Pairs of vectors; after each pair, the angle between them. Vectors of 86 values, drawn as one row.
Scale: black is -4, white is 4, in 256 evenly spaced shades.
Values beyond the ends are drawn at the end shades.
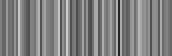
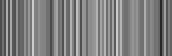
orthogonal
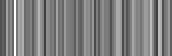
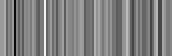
nearly opposite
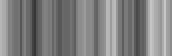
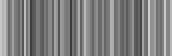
partly aligned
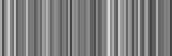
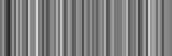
partly opposed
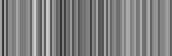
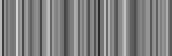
partly aligned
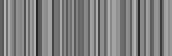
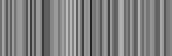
partly opposed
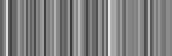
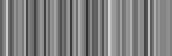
nearly parallel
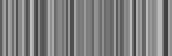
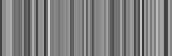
partly aligned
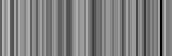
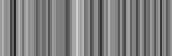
partly aligned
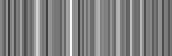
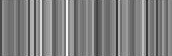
orthogonal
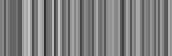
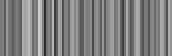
nearly parallel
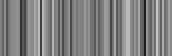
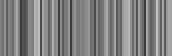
nearly parallel
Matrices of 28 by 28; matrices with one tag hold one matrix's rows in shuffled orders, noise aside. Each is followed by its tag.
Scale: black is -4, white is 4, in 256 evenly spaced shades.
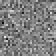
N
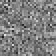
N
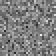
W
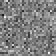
N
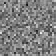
W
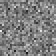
W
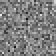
W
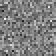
N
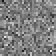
N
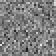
W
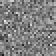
N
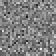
W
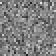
W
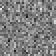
W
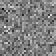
N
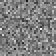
W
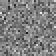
W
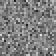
W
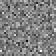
W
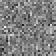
N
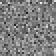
W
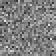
N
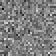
N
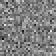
N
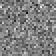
W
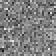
N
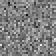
W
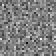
W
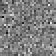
N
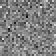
W
